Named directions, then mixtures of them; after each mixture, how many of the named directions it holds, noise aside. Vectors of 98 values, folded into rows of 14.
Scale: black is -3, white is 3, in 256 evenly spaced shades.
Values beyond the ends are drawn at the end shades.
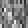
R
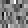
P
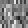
two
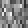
two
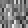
two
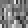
two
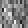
one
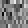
two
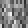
one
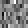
one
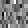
one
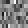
one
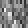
one
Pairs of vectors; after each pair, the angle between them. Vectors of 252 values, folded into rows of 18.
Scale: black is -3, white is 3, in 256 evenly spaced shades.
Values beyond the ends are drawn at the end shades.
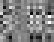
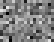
partly aligned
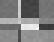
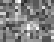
partly aligned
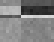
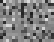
orthogonal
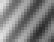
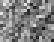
partly aligned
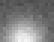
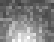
nearly parallel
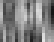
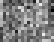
partly aligned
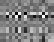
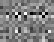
nearly opposite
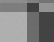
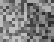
partly aligned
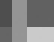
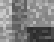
nearly opposite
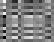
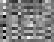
nearly parallel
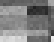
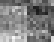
nearly parallel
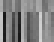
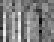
nearly opposite
